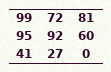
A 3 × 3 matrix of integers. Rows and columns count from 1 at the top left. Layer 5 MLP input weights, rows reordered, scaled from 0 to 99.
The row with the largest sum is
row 1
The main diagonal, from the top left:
99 92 0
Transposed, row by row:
99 95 41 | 72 92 27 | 81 60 0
